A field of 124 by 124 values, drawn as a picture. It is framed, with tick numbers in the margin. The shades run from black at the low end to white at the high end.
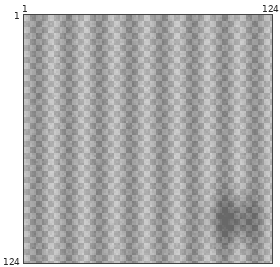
Stripes running up and down repeat 8 times from left to right. A single dip lies in the bottom right. The ninth with the lowest average is the bottom right.
